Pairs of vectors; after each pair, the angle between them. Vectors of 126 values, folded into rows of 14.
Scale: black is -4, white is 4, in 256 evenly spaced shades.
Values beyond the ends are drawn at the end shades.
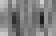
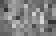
partly opposed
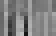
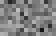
orthogonal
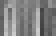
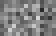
partly aligned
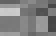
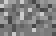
orthogonal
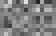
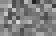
partly aligned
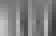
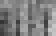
nearly opposite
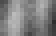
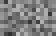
orthogonal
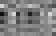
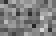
partly aligned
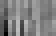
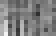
nearly opposite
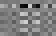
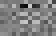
nearly parallel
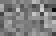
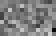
orthogonal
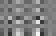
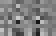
nearly opposite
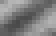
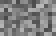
orthogonal
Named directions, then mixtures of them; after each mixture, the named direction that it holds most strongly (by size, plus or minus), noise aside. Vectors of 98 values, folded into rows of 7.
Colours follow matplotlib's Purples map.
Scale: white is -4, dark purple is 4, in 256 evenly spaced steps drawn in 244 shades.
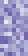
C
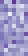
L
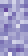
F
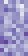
C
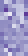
L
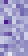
C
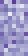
L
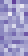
L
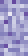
L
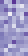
L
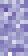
F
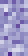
F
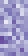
C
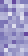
L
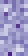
F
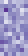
C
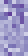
L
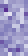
F
